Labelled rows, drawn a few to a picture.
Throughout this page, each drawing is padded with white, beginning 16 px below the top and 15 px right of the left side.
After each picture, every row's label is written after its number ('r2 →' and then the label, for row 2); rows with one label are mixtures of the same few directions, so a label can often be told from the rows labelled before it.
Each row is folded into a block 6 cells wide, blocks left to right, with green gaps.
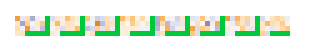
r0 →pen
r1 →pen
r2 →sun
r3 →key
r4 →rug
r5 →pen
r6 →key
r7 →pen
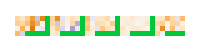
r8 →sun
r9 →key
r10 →rug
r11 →pen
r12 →sun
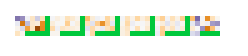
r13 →key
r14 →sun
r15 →pen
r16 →pen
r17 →pen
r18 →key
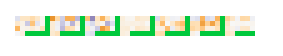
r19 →sun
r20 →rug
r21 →key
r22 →key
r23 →key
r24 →rug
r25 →rug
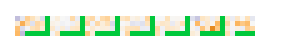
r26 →pen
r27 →sun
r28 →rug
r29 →pen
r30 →pen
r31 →key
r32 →pen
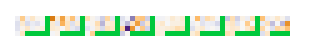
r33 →rug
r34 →key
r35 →sun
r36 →sun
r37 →key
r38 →rug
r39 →key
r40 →rug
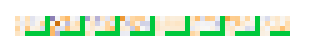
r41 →pen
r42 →pen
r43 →key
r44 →key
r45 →rug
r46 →rug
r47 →key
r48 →key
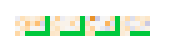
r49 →rug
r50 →key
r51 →key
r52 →key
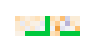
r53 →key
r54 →sun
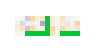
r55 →key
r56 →pen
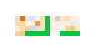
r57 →key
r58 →key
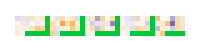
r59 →key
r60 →pen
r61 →key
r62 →key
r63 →sun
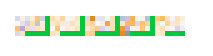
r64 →sun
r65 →sun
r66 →key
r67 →pen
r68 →key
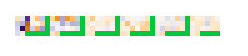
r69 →sun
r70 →rug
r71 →key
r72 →key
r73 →sun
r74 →sun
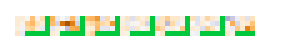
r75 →sun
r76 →pen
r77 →key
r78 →key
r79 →sun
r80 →key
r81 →key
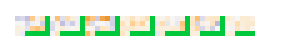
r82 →key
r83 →rug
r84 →rug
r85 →rug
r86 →rug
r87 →key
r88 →sun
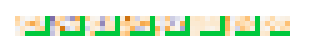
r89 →pen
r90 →rug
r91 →sun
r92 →key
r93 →pen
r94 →key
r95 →rug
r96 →key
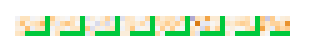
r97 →key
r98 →pen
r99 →sun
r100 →rug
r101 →sun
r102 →pen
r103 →pen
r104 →rug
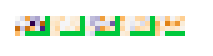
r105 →pen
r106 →sun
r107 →key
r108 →rug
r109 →rug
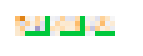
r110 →key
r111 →rug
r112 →sun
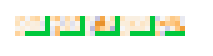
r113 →rug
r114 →pen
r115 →sun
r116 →sun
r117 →pen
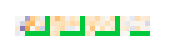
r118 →sun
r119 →key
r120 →sun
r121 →key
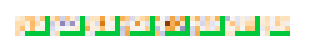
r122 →sun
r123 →rug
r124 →sun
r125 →pen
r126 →sun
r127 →pen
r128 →key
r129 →pen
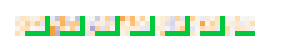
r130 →rug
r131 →pen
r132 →sun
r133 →key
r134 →sun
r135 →sun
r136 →pen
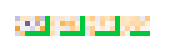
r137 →sun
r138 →pen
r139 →pen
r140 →sun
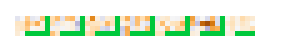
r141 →rug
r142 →rug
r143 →key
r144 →pen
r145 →key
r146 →pen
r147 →pen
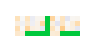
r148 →pen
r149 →pen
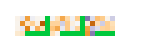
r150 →key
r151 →sun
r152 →pen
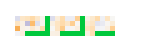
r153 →sun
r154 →rug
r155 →sun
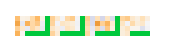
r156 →rug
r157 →rug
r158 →pen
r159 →key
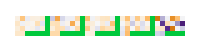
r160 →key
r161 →key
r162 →rug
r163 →pen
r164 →key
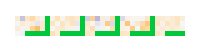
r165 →key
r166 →rug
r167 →key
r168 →key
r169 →rug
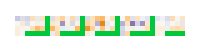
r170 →key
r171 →sun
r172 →sun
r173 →rug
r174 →key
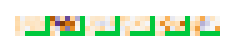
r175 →rug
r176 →pen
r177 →pen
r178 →pen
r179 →key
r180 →sun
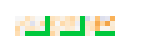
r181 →pen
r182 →rug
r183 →rug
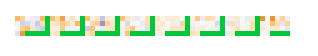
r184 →pen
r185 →key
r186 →sun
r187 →pen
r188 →rug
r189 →rug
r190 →rug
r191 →key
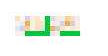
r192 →sun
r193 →sun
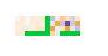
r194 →key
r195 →pen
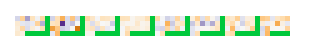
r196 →key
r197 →sun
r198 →key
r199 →pen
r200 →sun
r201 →rug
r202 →sun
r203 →pen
